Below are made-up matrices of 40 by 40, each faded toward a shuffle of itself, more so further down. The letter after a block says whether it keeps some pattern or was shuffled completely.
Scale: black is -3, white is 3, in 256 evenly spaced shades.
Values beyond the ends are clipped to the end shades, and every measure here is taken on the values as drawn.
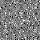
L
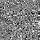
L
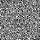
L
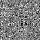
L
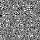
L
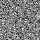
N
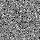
N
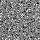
N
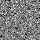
N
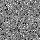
N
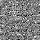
L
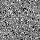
N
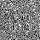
L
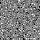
L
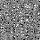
L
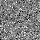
N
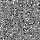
N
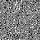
L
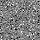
L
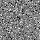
N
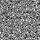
L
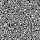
L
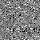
L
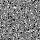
N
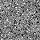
N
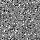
N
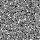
N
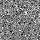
L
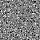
L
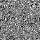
L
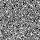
N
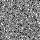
N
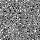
L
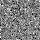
N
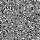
L
